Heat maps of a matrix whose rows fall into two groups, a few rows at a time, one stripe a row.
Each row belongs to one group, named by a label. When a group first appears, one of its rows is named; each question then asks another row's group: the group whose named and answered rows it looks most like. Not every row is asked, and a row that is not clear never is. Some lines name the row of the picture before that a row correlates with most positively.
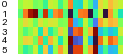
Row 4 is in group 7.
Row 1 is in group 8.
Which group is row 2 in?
7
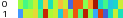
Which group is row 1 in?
8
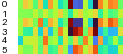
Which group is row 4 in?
8
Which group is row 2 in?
7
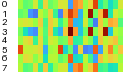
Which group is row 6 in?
7
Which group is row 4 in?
7
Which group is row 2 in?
7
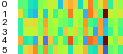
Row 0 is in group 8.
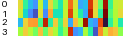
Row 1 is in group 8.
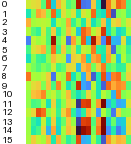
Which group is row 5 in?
8
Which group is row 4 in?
8
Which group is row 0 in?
7
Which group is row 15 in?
7
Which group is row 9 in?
7
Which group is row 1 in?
8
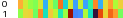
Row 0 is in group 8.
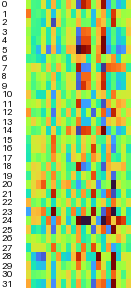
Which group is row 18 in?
7
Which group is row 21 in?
8
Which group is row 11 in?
7
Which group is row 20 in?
8
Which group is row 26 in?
7
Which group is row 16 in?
8
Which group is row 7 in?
7
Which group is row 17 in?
8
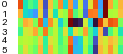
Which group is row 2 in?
7
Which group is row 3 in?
8
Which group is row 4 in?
7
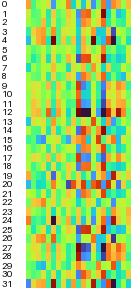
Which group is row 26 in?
8
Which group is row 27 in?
7
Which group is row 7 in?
8
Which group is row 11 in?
7
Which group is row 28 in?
7
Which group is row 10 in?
7
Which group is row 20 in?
8
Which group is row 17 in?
7
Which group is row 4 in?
8
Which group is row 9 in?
7
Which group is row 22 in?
8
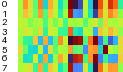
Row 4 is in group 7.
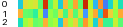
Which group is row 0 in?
8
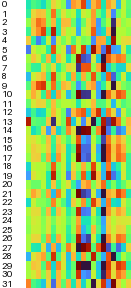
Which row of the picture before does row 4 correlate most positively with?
1
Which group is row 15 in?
7
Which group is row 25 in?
7
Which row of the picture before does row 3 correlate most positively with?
0
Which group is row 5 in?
8
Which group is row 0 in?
8
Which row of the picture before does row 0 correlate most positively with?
2
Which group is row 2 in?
8
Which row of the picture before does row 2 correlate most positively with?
0
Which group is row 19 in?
8
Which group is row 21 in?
7
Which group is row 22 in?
8
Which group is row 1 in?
8
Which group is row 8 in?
8
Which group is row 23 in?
7
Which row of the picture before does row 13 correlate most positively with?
1
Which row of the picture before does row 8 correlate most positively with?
0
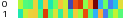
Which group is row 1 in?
8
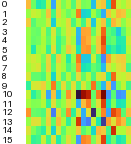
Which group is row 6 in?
7
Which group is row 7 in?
7
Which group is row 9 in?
8
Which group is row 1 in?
7
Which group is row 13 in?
7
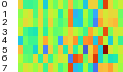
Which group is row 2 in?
7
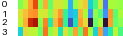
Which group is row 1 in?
8
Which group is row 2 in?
8
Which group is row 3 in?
8
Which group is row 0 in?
8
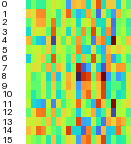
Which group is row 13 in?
7
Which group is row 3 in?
8
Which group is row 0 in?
8
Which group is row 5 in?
7
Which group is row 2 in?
8
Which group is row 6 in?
8
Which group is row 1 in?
8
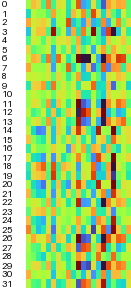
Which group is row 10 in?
7
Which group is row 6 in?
7
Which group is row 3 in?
8
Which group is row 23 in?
8
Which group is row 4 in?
7
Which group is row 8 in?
7
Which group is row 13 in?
7
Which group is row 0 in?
7
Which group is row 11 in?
7
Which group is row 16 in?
8
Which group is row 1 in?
8
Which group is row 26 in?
7
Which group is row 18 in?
8
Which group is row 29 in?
7
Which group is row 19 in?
8
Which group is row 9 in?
8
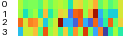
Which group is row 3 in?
8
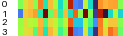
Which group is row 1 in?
8
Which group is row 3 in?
7
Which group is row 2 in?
7
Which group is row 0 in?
7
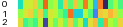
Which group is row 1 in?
7
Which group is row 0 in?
8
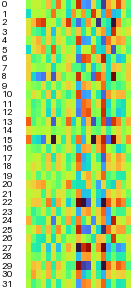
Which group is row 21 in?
7
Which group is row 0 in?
7
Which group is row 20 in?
8
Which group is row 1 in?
8
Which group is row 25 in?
7
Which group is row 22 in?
7
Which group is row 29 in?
7
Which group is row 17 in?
7
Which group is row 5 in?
8
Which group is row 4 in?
7
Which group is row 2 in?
8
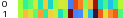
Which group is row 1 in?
7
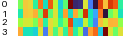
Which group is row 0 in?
7
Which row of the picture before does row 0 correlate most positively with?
1
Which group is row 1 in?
8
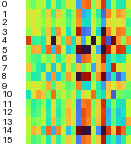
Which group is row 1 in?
7
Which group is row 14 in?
7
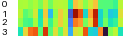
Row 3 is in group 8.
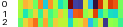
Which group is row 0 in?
7
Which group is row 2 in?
8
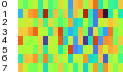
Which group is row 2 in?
7
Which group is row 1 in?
8
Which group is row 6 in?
8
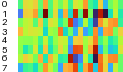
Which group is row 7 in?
8
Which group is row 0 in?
8
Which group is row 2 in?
7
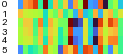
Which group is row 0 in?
8
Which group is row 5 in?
8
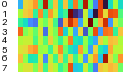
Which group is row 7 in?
7
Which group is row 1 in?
7
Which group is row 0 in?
8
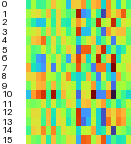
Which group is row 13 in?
7
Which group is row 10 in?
8
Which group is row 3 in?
7
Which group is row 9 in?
8
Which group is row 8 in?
8
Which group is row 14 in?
8
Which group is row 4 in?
8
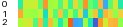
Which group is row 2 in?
7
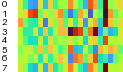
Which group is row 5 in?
7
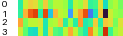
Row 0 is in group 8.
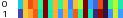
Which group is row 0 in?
8
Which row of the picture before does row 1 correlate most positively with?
0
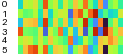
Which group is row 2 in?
8
